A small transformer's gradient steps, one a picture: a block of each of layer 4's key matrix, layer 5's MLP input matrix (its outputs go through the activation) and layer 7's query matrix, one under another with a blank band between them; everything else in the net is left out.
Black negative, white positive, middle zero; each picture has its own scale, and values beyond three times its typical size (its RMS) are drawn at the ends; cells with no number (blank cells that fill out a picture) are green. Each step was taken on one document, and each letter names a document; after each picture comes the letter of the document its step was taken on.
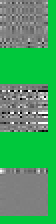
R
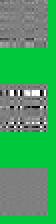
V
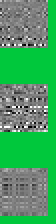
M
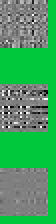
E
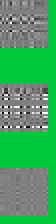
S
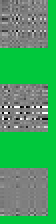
S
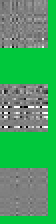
S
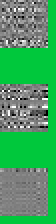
E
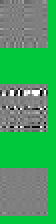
V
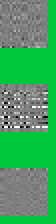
S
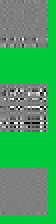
V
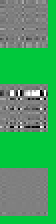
V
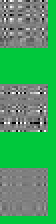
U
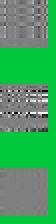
R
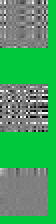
R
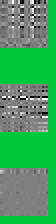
R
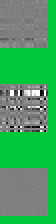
V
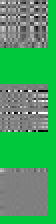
R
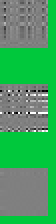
R
